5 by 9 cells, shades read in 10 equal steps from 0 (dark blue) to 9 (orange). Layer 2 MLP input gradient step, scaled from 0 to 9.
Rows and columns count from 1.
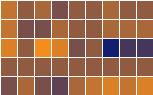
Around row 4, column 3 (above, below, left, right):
9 4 5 5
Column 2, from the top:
5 4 5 5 6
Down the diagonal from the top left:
7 4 9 5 6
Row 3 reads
8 5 9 8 4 5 0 2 2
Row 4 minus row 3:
-3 0 -4 -3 1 0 5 3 3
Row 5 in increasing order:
3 4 4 6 6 7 7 8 8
